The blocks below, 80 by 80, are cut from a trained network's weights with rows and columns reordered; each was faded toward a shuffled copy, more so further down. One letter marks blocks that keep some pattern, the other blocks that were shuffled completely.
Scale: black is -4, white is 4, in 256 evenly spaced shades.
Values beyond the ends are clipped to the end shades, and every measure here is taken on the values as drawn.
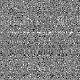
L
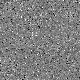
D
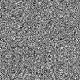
L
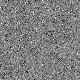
D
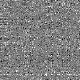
L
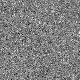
D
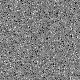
D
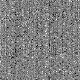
L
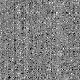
L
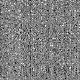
L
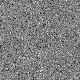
D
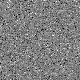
D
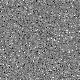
D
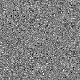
L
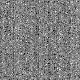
L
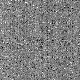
L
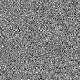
L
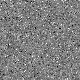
D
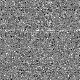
L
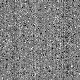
L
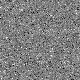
D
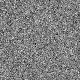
D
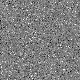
D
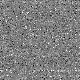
L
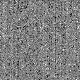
L
